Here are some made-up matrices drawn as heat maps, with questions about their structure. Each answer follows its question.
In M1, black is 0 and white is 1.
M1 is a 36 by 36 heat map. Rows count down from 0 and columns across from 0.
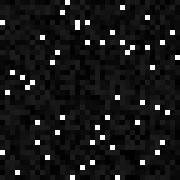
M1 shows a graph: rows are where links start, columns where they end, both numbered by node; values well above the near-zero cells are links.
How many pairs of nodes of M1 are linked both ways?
2
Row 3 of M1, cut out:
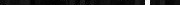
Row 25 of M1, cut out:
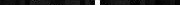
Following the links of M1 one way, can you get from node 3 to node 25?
no
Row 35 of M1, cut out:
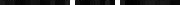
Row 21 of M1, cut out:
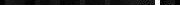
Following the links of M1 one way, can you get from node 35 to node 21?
yes
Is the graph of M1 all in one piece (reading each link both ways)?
yes
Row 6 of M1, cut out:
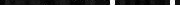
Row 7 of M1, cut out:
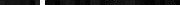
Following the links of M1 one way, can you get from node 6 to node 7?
no
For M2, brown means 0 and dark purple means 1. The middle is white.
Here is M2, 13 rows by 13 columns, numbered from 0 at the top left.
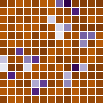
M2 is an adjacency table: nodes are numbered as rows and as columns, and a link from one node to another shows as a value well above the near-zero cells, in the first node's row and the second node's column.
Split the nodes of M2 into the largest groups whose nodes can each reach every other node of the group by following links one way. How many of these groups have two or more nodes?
2
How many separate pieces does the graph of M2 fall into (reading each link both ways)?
3
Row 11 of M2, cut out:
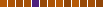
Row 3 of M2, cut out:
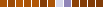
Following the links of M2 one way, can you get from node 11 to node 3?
yes
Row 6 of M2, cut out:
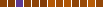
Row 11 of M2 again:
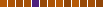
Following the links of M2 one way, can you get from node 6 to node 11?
no
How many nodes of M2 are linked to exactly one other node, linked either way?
5
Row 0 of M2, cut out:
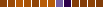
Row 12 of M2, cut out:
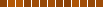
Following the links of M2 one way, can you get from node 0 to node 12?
no
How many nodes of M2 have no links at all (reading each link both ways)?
1
